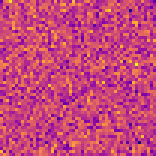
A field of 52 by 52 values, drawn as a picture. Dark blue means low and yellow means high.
Average level on the scale: 50%. Grain: fine. Odd rows or columns: none. Histogram: bell-shaped. Seam: none.
